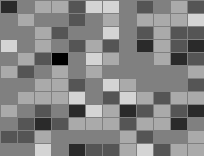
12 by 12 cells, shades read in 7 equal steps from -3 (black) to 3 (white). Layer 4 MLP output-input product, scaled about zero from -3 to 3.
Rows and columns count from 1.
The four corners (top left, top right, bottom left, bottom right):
-2 -1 0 1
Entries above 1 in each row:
2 1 1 1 1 0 1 2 1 0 0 2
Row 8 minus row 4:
-2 1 0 1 3 -1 0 2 3 -2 2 3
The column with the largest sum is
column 6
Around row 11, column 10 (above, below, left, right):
1 -1 -1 0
